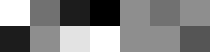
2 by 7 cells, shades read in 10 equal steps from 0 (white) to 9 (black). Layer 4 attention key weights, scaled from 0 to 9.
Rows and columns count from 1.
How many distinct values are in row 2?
5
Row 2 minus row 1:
8 -1 -7 -9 0 -1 2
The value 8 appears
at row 1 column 3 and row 2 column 1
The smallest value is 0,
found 2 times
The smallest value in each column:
0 4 1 0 4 4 4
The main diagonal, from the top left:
0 4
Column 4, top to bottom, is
9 0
